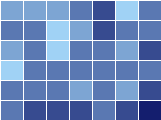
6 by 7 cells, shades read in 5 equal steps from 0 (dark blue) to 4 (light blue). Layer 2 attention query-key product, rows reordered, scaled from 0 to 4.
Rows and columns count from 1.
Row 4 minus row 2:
2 0 -2 -1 1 0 0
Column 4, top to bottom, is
2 3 2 2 3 1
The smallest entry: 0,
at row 6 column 7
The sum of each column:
16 12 16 13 10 15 8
